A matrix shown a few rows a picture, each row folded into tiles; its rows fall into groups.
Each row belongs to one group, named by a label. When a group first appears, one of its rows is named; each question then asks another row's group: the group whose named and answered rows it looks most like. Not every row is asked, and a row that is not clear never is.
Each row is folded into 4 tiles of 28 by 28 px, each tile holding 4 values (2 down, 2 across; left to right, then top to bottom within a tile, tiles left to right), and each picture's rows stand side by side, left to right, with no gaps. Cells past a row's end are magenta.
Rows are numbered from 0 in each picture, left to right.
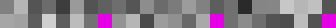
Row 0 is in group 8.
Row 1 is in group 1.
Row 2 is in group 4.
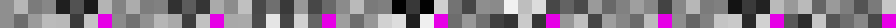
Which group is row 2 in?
8
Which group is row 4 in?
4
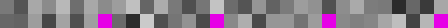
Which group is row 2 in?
1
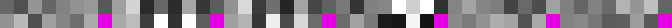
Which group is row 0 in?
1
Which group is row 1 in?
8
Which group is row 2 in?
8
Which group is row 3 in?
4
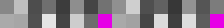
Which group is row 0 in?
8
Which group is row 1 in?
8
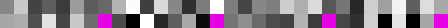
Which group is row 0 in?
8
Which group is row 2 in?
4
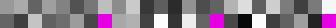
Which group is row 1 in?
8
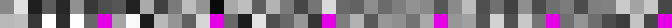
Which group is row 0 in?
8
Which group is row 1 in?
1
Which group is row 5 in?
4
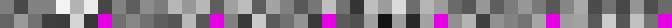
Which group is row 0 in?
4
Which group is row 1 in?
4
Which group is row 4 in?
1
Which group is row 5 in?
8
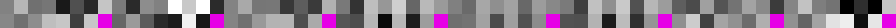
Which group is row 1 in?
4
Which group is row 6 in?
1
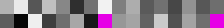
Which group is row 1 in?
8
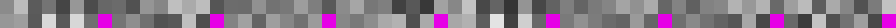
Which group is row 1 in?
4
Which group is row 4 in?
8
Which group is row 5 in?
4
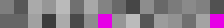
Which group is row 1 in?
1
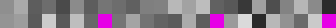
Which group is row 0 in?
8
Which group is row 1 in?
4
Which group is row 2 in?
1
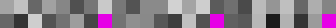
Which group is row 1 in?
4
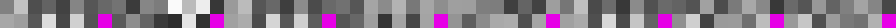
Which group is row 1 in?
4
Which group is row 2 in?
8
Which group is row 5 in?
8
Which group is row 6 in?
1
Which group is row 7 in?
1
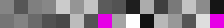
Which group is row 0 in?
4
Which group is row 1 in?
1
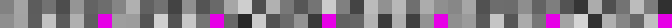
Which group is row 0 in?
8
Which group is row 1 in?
8
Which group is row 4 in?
8
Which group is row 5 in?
1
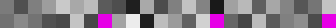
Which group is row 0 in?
4
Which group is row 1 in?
1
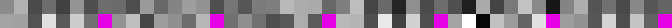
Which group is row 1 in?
1
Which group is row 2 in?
4
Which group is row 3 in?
8
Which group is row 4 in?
1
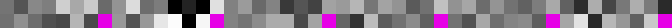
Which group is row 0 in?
4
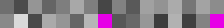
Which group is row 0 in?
1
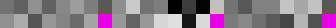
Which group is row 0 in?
1
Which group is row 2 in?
4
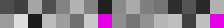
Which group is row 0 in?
1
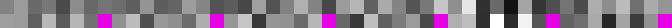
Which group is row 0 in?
8
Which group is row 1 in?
1
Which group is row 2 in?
1
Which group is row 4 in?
8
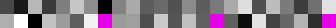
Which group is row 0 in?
1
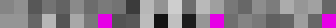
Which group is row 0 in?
8
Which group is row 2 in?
4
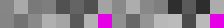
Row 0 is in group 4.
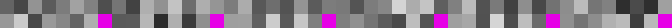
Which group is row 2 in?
8
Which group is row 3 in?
4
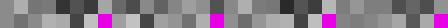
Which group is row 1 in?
1
